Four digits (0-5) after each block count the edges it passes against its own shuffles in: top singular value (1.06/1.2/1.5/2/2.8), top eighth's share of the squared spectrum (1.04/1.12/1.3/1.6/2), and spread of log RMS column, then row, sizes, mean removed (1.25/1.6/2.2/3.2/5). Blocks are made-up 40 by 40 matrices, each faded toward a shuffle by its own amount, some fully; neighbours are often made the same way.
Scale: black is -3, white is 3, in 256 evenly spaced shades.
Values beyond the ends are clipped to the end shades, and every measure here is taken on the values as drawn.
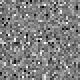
1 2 0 0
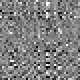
4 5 2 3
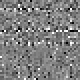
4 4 1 2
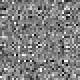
3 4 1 2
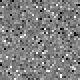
0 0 0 0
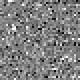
2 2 0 1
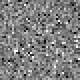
2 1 0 0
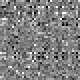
4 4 1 2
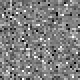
2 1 0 0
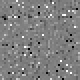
2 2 0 0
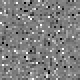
2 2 0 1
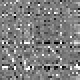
4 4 2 2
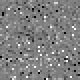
1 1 0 0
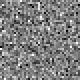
0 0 0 0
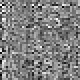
4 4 2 2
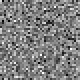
2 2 0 0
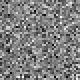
3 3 1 1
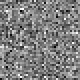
3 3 2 1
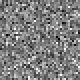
1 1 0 0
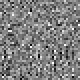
3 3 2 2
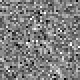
1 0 0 0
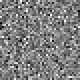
0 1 0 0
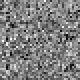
3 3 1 1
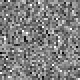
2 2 0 0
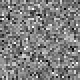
1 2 0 0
